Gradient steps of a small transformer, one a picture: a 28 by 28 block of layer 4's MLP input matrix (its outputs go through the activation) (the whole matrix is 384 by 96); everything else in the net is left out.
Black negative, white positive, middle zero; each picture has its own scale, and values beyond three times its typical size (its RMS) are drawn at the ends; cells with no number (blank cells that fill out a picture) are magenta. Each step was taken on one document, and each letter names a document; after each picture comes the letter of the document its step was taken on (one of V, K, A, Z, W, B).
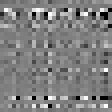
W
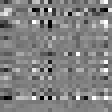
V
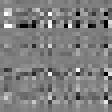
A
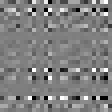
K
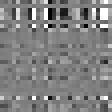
W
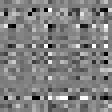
K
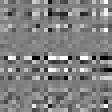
K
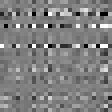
W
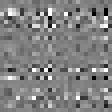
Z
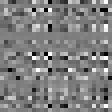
K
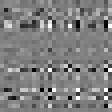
A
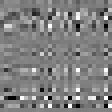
A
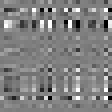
A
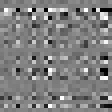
W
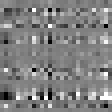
V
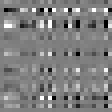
A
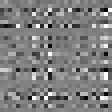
V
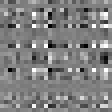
W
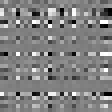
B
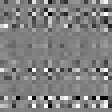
W
